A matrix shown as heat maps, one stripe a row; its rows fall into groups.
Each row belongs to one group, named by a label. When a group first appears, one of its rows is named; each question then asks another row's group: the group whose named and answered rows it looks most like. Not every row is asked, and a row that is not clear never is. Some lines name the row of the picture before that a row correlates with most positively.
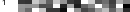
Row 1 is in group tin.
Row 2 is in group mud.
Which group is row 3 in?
mud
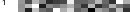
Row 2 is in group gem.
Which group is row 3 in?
mud
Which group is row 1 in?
mud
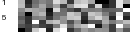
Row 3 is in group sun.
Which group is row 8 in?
tin
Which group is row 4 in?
mud
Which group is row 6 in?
gem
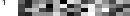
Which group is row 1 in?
mud
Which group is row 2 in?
tin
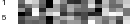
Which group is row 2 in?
sun
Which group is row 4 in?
gem
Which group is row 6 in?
sun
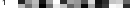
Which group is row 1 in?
gem
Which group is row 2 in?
gem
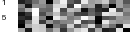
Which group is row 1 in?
tin
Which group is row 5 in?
tin
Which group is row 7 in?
sun
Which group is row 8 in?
mud
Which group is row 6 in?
gem
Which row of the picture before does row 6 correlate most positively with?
1
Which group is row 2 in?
tin
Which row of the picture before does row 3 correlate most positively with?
1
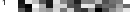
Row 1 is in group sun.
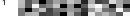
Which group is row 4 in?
sun
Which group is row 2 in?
mud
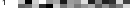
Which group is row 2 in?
sun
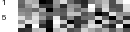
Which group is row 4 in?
gem
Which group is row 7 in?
mud
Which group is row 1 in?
sun
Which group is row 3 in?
sun
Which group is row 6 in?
sun
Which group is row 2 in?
sun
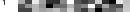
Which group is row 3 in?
gem
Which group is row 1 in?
mud
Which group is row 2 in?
sun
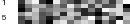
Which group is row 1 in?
sun
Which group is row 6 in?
tin
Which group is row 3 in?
gem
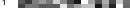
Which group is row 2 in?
tin
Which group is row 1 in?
tin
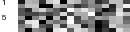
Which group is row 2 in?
sun
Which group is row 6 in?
gem
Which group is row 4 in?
tin
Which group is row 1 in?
gem
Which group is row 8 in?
tin
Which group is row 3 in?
mud
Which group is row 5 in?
mud
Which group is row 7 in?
gem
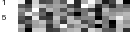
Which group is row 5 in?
gem
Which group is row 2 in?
tin
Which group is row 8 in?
mud
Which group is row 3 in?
gem
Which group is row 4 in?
sun
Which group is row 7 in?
tin
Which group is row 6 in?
mud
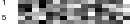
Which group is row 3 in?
gem
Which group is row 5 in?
mud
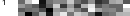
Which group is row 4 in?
tin
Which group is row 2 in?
sun
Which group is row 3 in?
sun
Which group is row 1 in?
gem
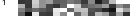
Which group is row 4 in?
mud
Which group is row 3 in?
tin
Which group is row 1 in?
gem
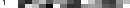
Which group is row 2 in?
sun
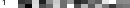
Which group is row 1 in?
gem
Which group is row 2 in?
mud
